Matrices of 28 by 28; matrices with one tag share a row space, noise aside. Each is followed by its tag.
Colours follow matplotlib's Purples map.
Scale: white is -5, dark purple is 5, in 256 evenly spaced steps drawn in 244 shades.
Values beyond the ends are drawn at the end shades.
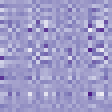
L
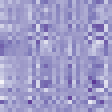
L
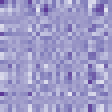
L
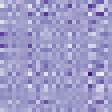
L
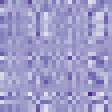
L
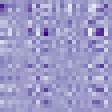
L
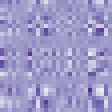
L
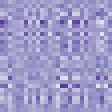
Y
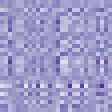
Y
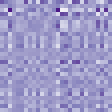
Y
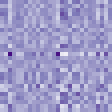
Y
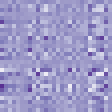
L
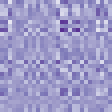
Y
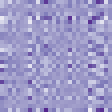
L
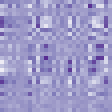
L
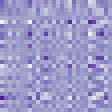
L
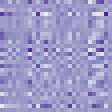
L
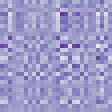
Y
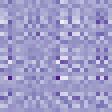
Y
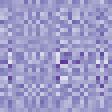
Y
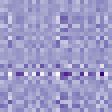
Y
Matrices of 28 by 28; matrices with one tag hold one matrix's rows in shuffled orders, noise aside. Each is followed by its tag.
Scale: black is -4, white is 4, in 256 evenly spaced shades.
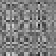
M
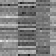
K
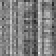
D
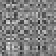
M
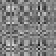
M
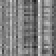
D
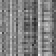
D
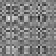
M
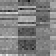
K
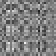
M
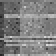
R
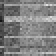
R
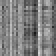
D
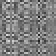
M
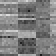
K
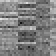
K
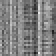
D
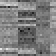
K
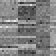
K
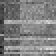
R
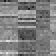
K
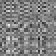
M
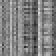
D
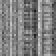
D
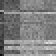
R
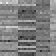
K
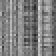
D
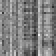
D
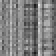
D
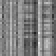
D
